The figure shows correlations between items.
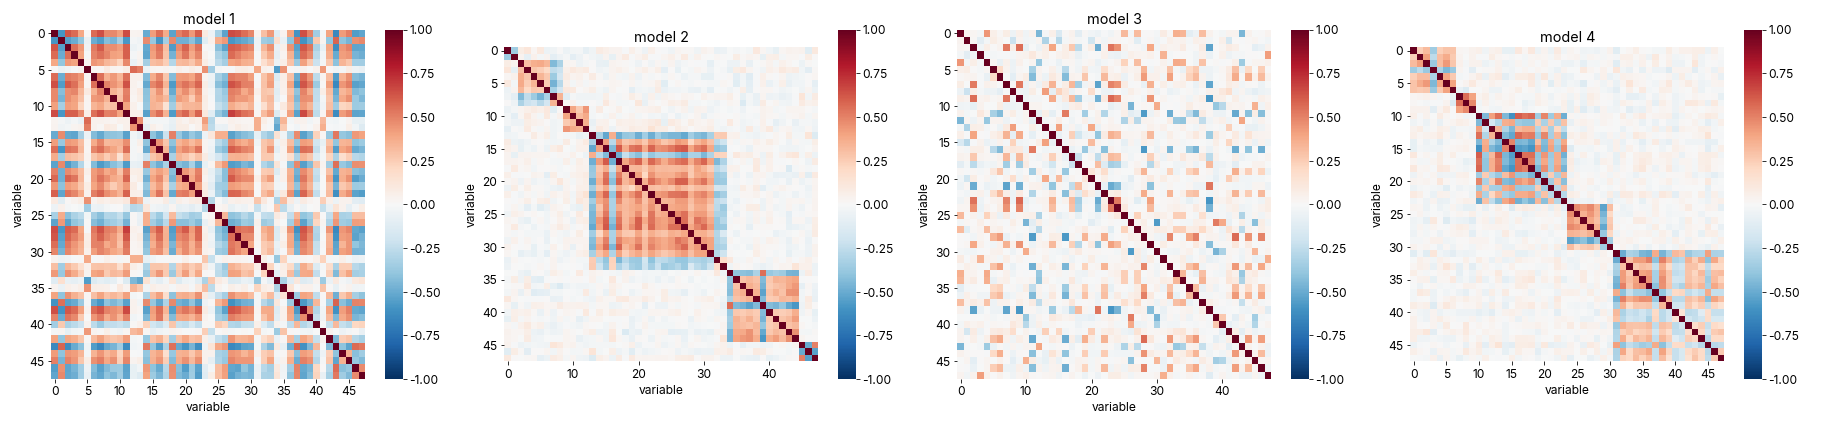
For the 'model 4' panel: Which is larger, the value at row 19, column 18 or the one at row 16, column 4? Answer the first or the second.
the second
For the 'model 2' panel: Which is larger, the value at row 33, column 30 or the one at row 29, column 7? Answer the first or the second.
the second
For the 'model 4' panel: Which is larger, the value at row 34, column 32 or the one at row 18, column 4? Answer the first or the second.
the first
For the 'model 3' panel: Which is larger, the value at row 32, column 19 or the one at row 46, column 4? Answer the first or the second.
the first
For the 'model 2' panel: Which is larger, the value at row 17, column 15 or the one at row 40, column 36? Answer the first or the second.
the first
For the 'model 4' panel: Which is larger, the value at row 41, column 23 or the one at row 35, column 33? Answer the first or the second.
the second
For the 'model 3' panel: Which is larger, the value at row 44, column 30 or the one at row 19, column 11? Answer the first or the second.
the first
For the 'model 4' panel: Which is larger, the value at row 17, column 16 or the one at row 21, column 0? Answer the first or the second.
the first
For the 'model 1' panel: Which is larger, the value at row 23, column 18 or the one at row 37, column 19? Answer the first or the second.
the first
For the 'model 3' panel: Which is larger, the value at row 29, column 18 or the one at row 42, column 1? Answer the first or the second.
the second
